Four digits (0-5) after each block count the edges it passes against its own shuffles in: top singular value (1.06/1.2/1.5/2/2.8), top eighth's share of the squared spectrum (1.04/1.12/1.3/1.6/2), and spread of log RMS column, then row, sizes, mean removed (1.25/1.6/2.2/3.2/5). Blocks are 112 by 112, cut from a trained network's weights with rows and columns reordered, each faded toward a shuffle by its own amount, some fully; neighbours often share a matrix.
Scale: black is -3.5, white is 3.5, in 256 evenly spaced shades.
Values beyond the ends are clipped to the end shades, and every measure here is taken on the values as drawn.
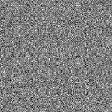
4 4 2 2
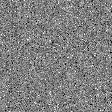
1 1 0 1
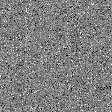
1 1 0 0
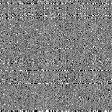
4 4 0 3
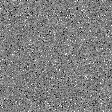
1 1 0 1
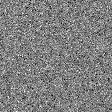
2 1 0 0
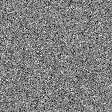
0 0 0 0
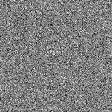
3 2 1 0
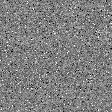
0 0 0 0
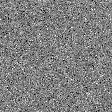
2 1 0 0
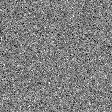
1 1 0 0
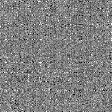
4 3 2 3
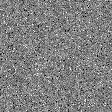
1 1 0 0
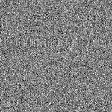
4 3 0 1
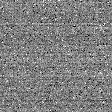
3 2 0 0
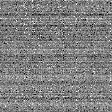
4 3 2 2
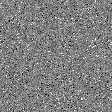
0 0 0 0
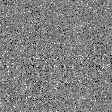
2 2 0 2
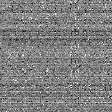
4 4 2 2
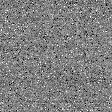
1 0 0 0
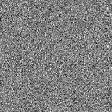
3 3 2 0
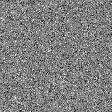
3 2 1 0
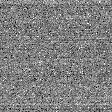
3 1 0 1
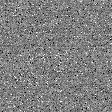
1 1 0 0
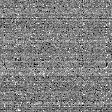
4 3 2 1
